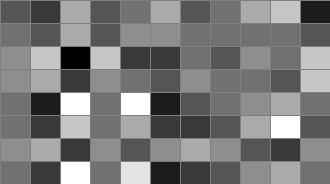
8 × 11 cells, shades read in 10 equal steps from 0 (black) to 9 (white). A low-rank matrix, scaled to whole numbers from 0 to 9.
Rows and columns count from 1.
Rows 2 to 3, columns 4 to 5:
3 5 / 7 2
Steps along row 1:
down up down up up down up up up down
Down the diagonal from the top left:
3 3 0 5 9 2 6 3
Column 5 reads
4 5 2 4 9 6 3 8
